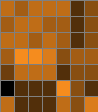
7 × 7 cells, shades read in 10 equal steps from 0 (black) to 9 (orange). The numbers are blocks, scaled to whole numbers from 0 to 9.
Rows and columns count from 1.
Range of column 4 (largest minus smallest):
5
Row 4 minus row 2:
0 2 2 2 -1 3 1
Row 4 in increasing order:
5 6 6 6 8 9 9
